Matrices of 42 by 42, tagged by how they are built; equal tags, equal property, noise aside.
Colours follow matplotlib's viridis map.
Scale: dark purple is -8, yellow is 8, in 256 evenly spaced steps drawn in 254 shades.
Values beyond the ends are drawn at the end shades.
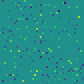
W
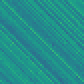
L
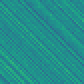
L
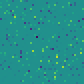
W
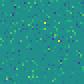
W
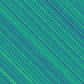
L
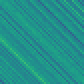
L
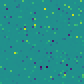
W
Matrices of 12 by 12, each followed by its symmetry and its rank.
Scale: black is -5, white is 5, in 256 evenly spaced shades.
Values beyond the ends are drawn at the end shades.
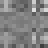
neither, rank two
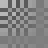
symmetric, rank one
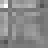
symmetric, rank two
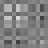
symmetric, rank one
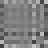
antisymmetric, rank two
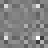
symmetric, rank two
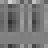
neither, rank one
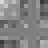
symmetric, rank two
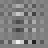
neither, rank one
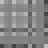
symmetric, rank one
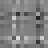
antisymmetric, rank two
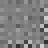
antisymmetric, rank two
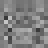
neither, rank two
